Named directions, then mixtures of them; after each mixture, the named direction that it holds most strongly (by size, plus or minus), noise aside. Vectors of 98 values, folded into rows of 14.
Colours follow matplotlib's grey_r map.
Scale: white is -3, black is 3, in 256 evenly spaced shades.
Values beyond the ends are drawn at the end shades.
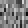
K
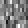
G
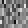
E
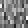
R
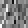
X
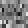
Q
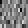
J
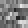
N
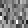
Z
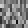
Z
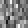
G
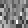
Z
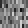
K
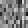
K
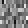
E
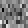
Q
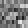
N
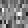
Q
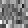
Q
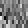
Z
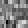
G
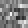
N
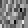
J
